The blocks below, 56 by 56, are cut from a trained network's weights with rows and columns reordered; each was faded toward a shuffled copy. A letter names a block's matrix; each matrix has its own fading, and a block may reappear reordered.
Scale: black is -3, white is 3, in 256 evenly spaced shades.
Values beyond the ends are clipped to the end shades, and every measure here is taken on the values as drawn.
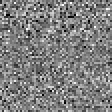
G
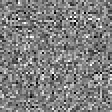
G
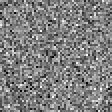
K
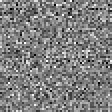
G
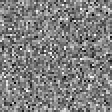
K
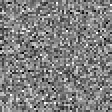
K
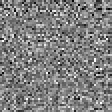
G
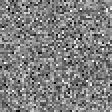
K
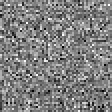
G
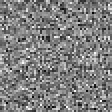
G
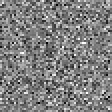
G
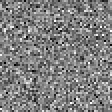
K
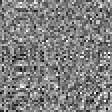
G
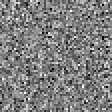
K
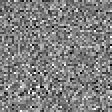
G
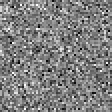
K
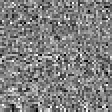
G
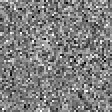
K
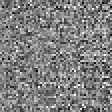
G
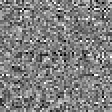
G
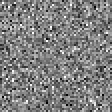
K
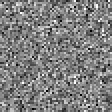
K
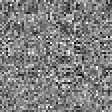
G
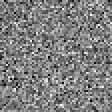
K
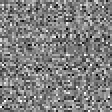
G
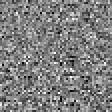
G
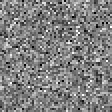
K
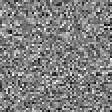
G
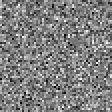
K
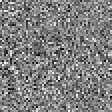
G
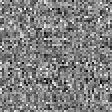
G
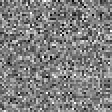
G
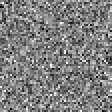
K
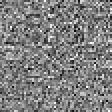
G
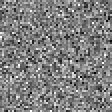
K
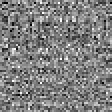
G
